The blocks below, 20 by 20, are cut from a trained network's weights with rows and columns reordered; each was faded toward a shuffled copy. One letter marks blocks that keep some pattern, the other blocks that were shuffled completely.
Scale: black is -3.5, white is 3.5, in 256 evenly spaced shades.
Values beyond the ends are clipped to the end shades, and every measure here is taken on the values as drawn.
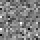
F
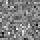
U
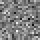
U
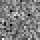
U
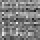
F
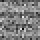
F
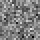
U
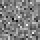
U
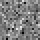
U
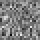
F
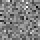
U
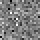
U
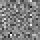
F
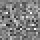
F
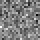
U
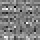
F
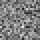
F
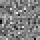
U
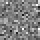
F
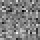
F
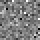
U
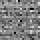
F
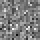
U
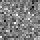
U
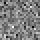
U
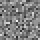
U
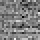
F
